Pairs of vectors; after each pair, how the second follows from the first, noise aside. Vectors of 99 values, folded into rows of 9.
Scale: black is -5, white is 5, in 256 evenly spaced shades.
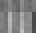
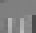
partly zeroed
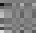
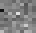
shuffled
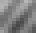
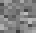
shuffled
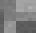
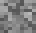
shuffled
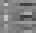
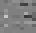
partly zeroed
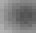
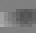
partly zeroed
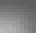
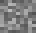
shuffled
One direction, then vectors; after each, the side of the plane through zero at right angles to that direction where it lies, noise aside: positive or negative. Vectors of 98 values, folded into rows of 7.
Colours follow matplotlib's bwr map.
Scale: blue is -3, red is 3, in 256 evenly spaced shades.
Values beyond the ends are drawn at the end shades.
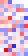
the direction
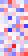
negative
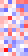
positive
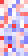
positive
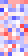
negative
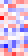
positive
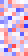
negative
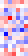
positive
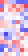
positive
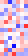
positive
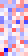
negative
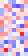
positive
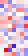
positive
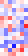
positive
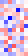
negative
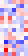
positive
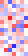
positive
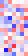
negative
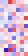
negative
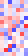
positive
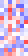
positive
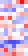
positive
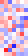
positive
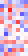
positive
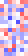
negative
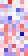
negative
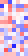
positive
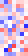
negative
